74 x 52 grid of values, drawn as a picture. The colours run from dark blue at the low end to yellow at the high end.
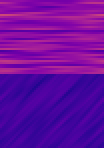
The table splits into 2 rows of 1 panel. Panel 1,1: low, streaked across. Panel 2,1: very low, slanting up to the right, faint in contrast.
